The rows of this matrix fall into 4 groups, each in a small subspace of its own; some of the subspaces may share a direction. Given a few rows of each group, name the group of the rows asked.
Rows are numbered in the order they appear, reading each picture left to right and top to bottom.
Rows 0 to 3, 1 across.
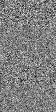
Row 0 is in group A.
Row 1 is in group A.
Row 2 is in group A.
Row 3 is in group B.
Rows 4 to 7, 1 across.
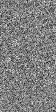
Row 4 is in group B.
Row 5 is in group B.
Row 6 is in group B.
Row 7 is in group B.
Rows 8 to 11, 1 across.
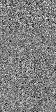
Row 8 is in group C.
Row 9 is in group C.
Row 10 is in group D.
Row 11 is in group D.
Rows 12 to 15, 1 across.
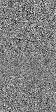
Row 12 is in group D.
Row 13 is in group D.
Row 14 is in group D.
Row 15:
A
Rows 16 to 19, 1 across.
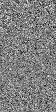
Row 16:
B
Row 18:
C
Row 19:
A
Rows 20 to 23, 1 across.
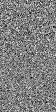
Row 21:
B
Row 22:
C
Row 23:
C
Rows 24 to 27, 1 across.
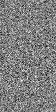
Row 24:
A
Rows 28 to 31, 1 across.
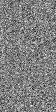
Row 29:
D
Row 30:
A
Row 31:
C
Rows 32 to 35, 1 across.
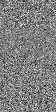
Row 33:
B
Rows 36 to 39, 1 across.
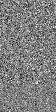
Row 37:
B
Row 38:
D
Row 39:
A
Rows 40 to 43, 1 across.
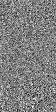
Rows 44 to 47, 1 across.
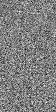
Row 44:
D
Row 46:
A
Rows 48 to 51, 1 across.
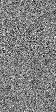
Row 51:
B
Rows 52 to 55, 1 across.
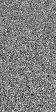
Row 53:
A
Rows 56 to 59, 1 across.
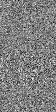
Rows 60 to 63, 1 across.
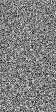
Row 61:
C
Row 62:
C
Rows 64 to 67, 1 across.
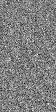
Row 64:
A
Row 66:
B
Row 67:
C
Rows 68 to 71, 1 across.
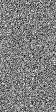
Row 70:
D
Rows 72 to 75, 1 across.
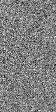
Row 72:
D
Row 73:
A
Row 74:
A
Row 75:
D
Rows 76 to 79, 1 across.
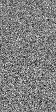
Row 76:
C
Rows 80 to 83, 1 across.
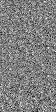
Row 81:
C
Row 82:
C
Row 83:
D
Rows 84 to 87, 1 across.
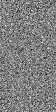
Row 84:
B
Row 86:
A
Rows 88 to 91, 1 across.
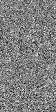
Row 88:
D
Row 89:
D
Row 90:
B
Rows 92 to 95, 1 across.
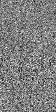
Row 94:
D
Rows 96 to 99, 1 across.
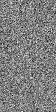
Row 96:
D
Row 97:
B
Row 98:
C
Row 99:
D
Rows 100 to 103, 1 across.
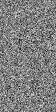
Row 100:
B
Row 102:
D
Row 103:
B
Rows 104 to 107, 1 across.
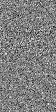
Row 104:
B
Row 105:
B
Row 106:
C
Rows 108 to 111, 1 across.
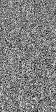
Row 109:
D
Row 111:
D
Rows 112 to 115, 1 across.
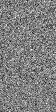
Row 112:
B
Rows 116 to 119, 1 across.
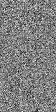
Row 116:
A
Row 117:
A
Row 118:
B
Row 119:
D
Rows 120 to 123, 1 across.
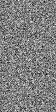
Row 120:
C
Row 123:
A
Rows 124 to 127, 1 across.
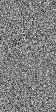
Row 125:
B
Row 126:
A
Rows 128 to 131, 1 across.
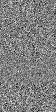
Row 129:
D
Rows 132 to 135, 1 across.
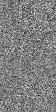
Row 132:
D
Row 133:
D
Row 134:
D
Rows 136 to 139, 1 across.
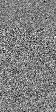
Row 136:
B
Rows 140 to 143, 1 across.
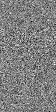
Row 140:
C
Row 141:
A
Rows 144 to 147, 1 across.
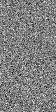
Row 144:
C
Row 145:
A
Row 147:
D
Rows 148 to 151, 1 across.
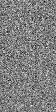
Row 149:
A
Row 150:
A
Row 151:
C
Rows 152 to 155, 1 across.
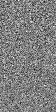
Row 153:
B
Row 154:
A
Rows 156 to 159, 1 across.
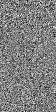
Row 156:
B
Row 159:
D
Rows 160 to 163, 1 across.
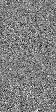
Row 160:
A
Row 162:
C
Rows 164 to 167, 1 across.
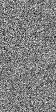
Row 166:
B
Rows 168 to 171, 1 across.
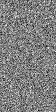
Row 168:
B
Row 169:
C
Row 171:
D
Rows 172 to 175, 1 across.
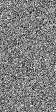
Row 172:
B
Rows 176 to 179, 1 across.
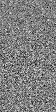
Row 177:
A
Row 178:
A
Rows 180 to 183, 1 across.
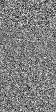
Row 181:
D
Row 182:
A
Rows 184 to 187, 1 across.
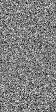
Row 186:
C
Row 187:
A
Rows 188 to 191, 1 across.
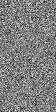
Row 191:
A
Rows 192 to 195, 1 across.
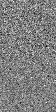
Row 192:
A
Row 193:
C
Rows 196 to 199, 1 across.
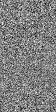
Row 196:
D
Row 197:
A
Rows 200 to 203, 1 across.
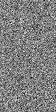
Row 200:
D
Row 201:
D
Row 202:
C
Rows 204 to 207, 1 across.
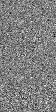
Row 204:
C
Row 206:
C
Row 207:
A
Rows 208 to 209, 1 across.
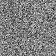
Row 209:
A
